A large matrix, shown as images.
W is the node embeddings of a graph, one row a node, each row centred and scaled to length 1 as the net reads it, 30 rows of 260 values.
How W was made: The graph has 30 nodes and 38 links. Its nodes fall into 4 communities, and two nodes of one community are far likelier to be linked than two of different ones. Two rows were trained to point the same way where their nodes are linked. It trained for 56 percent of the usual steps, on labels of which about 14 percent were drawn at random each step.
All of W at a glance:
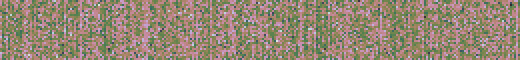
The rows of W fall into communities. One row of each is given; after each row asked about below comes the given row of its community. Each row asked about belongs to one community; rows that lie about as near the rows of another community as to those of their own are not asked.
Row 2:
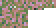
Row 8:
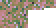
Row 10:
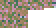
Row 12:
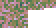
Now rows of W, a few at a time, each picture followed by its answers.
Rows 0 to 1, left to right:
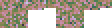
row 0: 8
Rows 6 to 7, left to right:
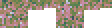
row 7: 8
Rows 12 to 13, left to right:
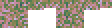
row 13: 10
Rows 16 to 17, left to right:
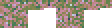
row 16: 12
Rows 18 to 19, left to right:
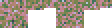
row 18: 12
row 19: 10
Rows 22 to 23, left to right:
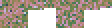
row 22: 2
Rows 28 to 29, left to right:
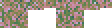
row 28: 10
